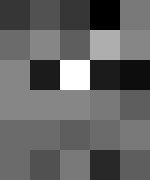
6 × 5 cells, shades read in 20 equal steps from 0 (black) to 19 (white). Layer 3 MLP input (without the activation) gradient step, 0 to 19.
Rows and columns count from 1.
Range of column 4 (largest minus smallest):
13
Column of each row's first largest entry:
5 4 3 1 5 3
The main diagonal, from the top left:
4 10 19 9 9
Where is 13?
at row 2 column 4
